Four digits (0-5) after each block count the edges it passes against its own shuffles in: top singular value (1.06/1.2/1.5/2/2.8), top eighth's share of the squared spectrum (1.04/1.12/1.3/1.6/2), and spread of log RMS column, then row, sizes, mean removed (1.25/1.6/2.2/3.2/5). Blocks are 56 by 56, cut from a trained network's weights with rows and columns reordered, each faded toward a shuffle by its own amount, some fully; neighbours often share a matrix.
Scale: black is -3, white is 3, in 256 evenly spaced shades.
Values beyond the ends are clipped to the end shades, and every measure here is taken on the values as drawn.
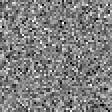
0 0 0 0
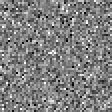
1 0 0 0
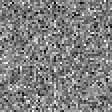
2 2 0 0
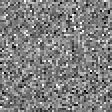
2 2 0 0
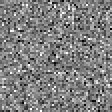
0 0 1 0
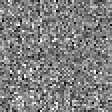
2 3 2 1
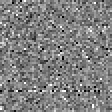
2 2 0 1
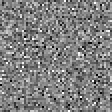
2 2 0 1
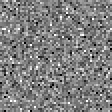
0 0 0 0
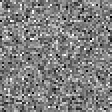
3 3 1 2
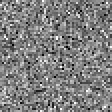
1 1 0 0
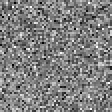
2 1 0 0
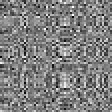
4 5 3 3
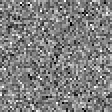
0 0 0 0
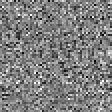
3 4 2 2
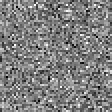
3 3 1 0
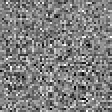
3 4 2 2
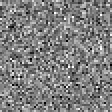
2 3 1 0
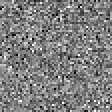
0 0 0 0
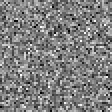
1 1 0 0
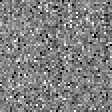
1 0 0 0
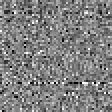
3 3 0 2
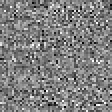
3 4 1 2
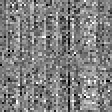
4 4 2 2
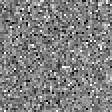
0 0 0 0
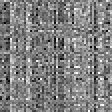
4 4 2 3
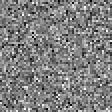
2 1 0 0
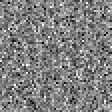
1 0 0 0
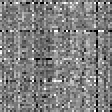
4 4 2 3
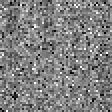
2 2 0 1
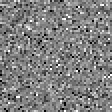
0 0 0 0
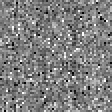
1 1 0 0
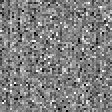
2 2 0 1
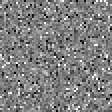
0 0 0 0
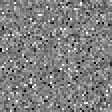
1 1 0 0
